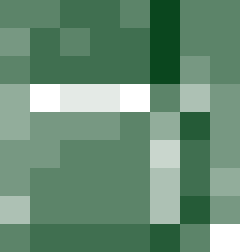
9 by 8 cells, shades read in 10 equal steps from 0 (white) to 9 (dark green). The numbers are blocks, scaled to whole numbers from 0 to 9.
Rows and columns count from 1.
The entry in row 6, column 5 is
6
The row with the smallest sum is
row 4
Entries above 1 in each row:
8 8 8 4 8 8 8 8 7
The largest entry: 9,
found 3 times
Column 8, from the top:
6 6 6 5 5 5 4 5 0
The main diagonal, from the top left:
6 7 7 1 6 2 7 5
